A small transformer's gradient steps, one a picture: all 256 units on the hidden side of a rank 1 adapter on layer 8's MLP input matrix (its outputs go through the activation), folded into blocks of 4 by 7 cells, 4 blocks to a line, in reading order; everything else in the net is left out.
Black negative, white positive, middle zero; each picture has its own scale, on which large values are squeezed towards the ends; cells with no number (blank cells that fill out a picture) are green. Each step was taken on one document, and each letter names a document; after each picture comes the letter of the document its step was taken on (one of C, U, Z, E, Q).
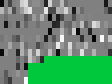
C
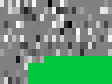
C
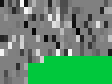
C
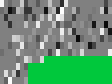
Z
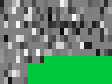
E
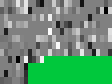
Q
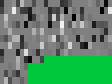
E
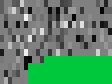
E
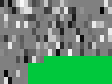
C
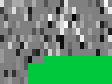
E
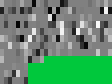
E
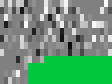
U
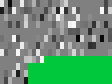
Z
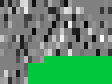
U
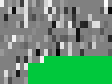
C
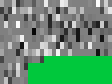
E
